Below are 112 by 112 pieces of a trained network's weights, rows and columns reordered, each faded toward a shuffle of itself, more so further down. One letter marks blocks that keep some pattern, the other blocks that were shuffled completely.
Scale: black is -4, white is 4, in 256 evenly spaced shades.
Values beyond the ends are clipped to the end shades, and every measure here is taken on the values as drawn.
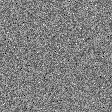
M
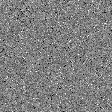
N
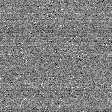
N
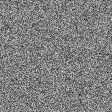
N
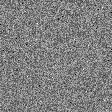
M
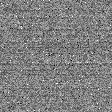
N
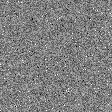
M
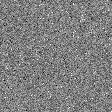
M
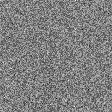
N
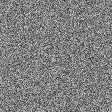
M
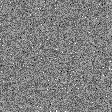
M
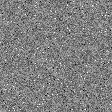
M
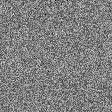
M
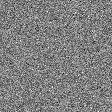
M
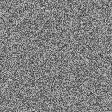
N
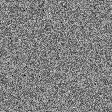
N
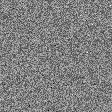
M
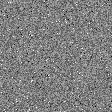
M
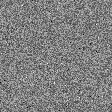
M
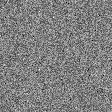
N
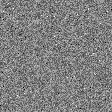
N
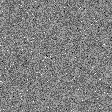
M
